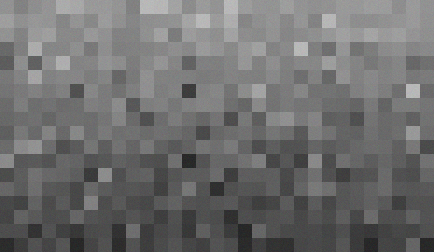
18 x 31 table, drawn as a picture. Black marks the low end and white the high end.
Slope: up to the top. Stripes: none. Grain: fine.
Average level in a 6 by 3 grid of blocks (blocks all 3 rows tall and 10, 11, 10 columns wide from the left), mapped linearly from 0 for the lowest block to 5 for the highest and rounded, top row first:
5 5 5 / 4 4 4 / 3 3 3 / 2 2 2 / 1 1 1 / 0 0 0
